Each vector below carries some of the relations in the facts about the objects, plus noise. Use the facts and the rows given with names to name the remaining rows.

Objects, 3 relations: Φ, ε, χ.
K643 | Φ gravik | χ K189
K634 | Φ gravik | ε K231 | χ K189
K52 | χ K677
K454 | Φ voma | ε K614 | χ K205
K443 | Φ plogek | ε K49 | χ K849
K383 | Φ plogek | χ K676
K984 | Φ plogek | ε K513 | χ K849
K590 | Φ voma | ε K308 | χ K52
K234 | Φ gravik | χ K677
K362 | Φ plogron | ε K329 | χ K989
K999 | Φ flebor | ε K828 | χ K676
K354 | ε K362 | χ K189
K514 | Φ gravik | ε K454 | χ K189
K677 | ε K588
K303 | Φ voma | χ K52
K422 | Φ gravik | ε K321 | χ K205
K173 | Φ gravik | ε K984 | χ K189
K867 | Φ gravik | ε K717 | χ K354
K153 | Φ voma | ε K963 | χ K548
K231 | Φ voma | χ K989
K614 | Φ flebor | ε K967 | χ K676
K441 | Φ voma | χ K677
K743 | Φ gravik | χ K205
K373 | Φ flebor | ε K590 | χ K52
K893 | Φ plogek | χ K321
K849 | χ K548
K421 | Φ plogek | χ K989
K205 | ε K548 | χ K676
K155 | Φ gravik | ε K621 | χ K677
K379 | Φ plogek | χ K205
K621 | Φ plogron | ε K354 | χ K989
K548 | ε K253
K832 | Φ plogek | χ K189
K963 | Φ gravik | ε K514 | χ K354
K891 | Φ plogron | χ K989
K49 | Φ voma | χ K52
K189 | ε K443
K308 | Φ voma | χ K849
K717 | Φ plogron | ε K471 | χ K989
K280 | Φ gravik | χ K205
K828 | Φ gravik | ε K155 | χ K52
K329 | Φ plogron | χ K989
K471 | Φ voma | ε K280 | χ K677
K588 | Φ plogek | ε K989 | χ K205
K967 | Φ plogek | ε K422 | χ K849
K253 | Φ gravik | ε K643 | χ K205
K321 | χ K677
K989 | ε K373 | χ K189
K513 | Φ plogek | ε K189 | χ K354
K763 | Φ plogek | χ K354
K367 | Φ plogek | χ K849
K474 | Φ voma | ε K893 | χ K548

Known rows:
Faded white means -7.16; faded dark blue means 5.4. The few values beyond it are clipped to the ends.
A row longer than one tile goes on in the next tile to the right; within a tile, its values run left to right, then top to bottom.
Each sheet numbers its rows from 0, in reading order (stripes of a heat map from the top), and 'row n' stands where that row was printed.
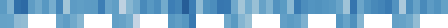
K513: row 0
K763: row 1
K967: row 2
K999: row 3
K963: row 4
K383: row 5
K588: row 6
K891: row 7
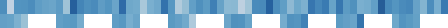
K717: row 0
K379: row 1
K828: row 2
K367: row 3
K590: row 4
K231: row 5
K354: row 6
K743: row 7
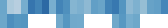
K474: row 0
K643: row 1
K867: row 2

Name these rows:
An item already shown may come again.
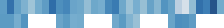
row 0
K155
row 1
K173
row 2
K963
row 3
K308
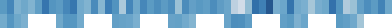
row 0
K321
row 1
K422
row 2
K329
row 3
K832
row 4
K308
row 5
K828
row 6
K367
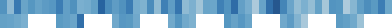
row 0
K421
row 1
K354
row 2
K422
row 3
K234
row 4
K373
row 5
K514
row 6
K367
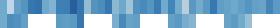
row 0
K454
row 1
K999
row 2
K49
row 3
K548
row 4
K893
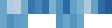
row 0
K153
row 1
K373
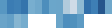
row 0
K189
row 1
K308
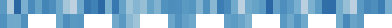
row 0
K621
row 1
K474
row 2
K963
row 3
K253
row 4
K849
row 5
K989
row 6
K471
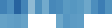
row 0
K614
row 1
K676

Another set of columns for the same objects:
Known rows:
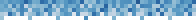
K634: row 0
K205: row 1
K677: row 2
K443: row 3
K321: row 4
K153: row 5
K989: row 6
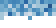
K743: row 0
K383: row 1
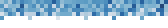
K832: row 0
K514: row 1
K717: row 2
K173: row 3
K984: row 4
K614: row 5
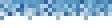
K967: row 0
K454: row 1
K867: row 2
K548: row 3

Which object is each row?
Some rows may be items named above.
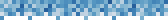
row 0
K513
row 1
K893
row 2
K474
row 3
K321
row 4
K513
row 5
K677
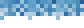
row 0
K49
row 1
K234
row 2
K867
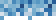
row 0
K421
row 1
K614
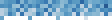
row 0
K474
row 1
K308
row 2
K189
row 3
K621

